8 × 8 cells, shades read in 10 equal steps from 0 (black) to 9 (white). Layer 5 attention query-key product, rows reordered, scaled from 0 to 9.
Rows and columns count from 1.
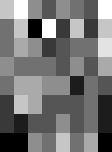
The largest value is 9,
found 3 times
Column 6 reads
4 7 4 5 1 3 3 4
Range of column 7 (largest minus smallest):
4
